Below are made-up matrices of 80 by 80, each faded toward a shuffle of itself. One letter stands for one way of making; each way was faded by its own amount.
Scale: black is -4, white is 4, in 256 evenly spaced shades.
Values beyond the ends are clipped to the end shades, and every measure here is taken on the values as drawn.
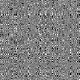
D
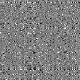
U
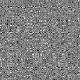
U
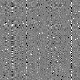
D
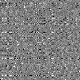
U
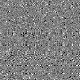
U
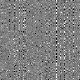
D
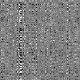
D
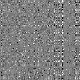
D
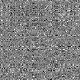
U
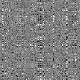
D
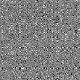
U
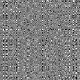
D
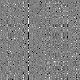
D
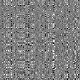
D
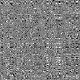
U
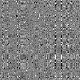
D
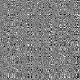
D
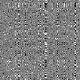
D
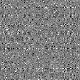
U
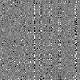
D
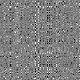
D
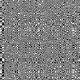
D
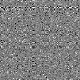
U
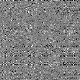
U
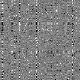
D
